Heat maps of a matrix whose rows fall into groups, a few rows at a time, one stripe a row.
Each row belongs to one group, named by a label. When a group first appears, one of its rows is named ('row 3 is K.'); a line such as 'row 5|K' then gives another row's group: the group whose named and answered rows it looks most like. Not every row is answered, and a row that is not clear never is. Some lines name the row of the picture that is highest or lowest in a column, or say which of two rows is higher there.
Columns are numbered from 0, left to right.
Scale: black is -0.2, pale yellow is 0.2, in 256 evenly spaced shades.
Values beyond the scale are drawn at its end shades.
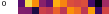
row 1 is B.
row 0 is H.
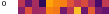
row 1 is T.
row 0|B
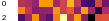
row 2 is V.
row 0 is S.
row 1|B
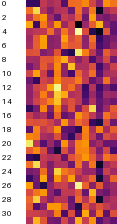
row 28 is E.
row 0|V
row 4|S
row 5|H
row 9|V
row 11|S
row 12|S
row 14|S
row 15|V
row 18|T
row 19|E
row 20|B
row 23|E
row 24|S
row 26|B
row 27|H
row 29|T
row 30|T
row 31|H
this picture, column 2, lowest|26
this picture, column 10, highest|3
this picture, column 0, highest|20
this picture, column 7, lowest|3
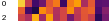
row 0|B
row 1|B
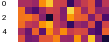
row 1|B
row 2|H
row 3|T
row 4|V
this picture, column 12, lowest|5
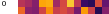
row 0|S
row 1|B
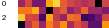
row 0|B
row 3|V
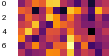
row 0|S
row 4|E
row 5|B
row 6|H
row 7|B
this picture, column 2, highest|3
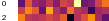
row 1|E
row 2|T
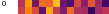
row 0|T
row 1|E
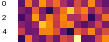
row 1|H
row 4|T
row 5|V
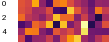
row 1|E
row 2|B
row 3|V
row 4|H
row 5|V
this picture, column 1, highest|4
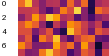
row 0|E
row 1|V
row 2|S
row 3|H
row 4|E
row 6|B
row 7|T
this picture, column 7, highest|4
